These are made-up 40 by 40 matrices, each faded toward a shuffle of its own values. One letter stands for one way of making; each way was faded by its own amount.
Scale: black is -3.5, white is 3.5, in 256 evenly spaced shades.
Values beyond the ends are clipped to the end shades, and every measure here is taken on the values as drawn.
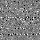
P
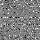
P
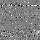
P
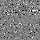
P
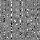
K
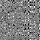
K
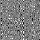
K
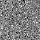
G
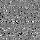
P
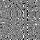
K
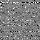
P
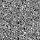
G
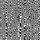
K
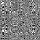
K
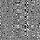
K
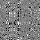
K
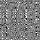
K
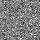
G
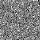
G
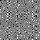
K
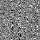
G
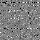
P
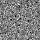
G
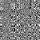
K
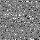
P
